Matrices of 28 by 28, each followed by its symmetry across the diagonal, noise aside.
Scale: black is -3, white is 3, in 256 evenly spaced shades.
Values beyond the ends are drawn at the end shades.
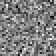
neither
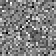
symmetric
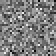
neither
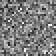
symmetric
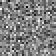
antisymmetric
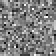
antisymmetric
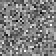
symmetric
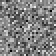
symmetric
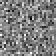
neither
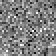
antisymmetric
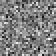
antisymmetric
